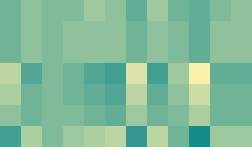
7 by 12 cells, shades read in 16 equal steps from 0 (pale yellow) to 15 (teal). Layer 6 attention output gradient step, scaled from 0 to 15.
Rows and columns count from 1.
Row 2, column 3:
8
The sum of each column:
55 55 56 54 55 58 53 55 55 53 56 55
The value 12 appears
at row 4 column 6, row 4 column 8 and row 7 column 1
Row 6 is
7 9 8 8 9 10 6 9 8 5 9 9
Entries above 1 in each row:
12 12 12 11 12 12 12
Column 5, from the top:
6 7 7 11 10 9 5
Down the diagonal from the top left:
9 7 8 9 10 10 13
